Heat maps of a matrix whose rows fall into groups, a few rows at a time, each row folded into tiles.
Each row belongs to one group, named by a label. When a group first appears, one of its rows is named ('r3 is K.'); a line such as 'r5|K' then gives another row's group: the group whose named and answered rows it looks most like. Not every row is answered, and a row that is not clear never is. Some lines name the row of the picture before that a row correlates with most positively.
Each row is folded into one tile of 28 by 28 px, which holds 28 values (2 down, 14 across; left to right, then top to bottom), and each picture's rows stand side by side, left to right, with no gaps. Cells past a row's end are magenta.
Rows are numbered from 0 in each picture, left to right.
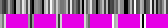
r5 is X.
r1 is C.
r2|X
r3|C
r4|C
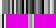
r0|X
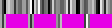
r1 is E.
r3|C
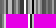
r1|E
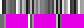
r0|C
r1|E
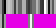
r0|E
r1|C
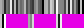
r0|X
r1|C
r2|X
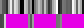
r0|X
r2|C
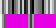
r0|C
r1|C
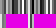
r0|C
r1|C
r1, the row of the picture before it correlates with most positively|1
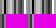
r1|E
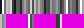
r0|E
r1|E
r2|X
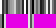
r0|X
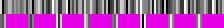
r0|X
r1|E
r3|C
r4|E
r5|X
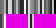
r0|X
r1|X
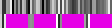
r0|X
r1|E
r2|E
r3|X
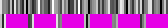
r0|X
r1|X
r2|C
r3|E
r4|E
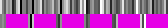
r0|C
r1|E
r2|E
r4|X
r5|X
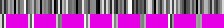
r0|E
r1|X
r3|C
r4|C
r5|E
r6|E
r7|E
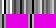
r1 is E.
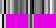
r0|E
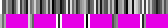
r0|C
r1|C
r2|X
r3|X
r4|C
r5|E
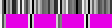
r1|E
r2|E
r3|E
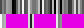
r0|C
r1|X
